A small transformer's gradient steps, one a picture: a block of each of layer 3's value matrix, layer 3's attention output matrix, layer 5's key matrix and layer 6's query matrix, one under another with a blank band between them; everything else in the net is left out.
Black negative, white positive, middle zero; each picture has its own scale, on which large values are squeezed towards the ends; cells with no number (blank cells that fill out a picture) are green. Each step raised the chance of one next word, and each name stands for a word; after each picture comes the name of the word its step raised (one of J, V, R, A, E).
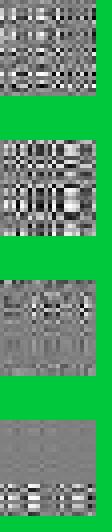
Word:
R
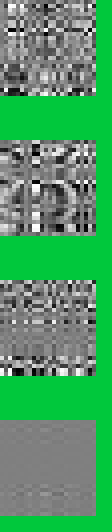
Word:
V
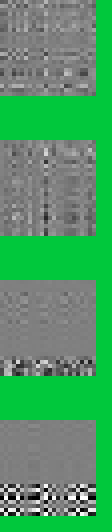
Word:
V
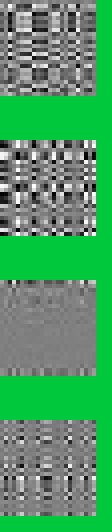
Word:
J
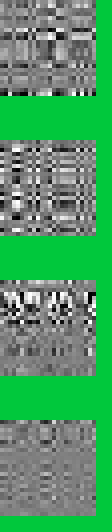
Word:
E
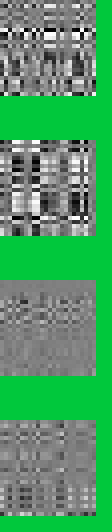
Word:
E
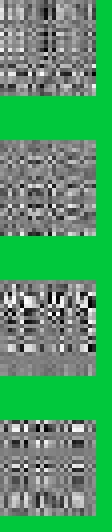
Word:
R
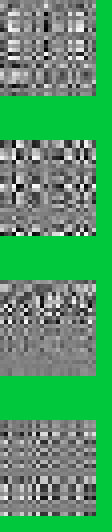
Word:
J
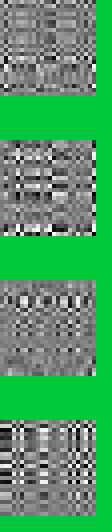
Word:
J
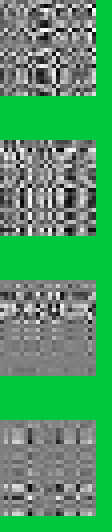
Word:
V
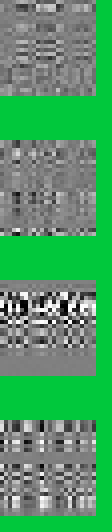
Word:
J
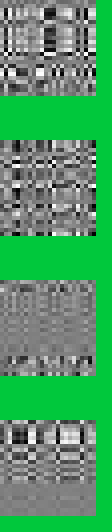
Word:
R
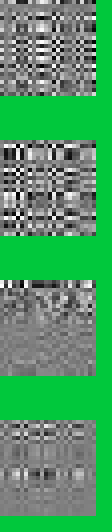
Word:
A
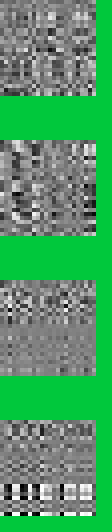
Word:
V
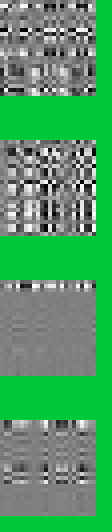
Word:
V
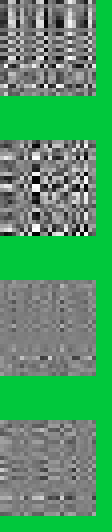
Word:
J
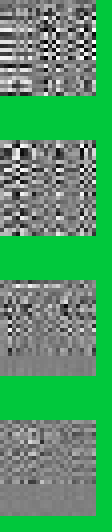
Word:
A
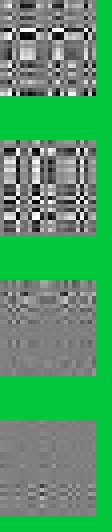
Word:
E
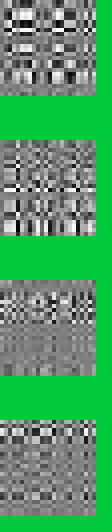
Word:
R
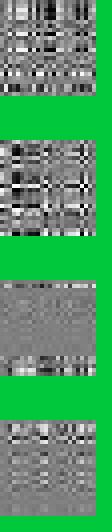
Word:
R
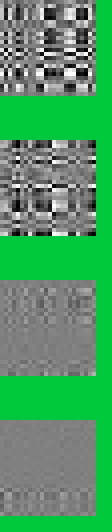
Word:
R
